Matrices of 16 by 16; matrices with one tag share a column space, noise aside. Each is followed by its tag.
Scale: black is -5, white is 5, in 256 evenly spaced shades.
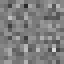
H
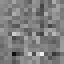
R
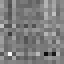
R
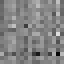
R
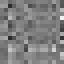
H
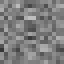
H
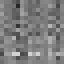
R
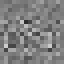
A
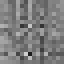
R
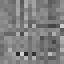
R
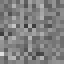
R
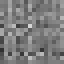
R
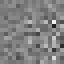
A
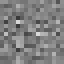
A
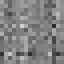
R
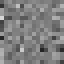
H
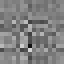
A
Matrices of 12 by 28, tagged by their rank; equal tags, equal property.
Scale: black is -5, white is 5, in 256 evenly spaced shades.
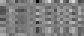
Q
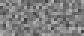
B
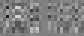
Q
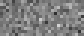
B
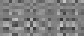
Q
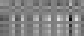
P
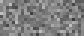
B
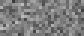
B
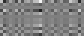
P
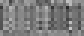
Q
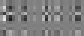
P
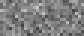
B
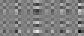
P
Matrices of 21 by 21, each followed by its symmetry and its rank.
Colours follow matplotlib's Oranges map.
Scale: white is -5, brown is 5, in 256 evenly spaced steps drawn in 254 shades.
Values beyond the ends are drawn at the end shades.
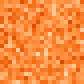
neither, full rank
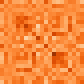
symmetric, rank three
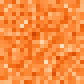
symmetric, full rank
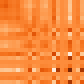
symmetric, rank two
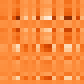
neither, rank one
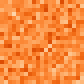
symmetric, full rank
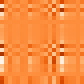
neither, rank one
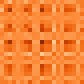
symmetric, rank two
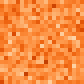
neither, full rank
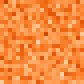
neither, full rank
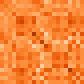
symmetric, rank three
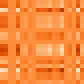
neither, rank one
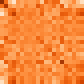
symmetric, rank three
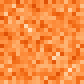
symmetric, full rank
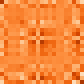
symmetric, rank two
